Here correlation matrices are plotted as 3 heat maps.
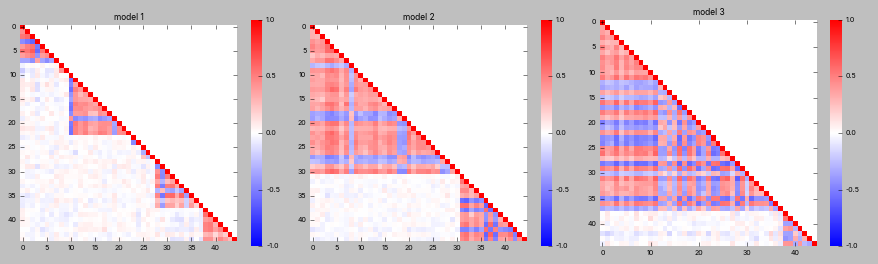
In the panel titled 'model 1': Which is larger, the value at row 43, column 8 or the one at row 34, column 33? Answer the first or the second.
the first
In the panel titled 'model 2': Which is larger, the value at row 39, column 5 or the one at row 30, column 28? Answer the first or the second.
the first
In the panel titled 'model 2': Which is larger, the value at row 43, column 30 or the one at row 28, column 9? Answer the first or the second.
the first
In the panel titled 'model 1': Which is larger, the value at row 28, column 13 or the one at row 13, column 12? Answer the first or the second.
the second
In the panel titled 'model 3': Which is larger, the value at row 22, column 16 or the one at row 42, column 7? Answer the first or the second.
the first
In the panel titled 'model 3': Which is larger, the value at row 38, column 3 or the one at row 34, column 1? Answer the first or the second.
the second
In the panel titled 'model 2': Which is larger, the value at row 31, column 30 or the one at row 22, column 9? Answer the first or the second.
the second
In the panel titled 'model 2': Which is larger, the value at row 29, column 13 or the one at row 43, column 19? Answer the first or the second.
the first
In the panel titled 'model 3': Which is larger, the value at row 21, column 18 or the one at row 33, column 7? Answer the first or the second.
the second
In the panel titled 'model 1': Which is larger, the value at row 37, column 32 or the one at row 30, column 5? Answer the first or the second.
the first
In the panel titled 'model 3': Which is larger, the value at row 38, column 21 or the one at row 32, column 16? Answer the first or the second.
the second
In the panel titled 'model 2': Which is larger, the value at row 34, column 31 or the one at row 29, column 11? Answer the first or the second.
the first
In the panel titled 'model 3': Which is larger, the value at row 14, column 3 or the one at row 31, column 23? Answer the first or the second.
the first
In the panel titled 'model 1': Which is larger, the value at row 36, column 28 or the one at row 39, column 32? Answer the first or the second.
the first
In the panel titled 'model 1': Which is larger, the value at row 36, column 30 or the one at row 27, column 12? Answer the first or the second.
the first
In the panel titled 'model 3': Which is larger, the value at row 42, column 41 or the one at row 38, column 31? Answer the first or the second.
the second
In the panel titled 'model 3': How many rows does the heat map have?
45
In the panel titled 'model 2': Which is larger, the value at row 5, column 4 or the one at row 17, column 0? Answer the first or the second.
the first
